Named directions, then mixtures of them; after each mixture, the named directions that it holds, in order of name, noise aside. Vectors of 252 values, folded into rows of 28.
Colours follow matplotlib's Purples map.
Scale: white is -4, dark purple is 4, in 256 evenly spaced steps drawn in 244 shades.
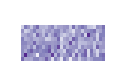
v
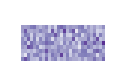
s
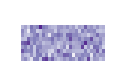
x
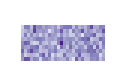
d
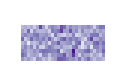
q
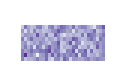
q, v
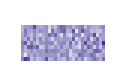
d, s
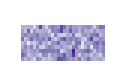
q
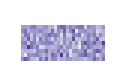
s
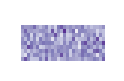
s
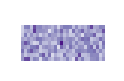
d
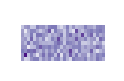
s, v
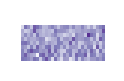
d, v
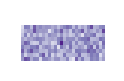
d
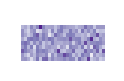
q, x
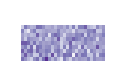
v, x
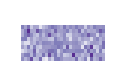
x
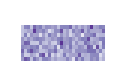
d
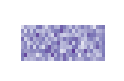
q, v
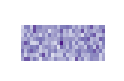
d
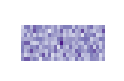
d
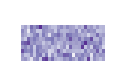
x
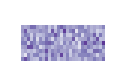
s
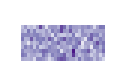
q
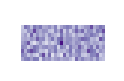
d, s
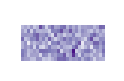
q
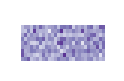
d, q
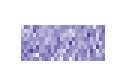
d, v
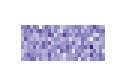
q, x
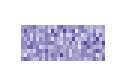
s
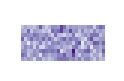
q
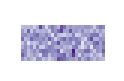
q
